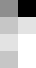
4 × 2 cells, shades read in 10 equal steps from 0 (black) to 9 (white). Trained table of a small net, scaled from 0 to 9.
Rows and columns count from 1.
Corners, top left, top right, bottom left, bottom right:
5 0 7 9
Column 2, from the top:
0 8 9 9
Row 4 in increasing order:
7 9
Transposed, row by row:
5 7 8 7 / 0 8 9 9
